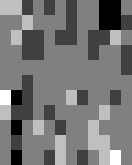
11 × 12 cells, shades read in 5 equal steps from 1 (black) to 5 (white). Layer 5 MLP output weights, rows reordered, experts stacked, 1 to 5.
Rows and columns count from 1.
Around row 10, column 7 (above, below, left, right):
3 3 4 3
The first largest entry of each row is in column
1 3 2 1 1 1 1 1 4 6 11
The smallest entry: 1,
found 7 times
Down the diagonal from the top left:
4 3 2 2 3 3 4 3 4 4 5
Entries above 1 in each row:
10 10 12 12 12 12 11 12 11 12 11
